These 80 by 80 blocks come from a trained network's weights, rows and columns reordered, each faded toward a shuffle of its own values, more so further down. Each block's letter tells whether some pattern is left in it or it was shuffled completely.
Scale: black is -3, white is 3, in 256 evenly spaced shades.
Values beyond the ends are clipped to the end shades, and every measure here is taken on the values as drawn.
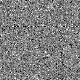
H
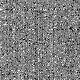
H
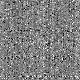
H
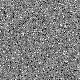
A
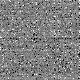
H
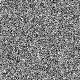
A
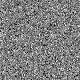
A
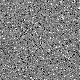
A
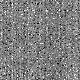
H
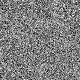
A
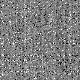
H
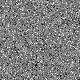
A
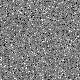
A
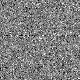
H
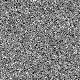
A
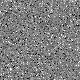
A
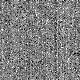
H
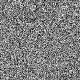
H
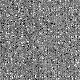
H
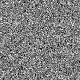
H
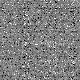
H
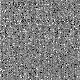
H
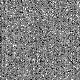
H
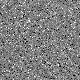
A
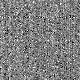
H
